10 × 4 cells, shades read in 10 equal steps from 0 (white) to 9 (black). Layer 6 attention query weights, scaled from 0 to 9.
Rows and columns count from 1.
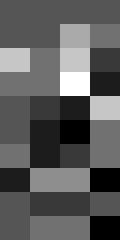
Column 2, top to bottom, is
6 6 5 5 7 8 8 4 7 5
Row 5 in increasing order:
2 6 7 8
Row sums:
24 20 16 18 23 28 25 25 26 25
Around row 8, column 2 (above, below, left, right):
8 7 8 4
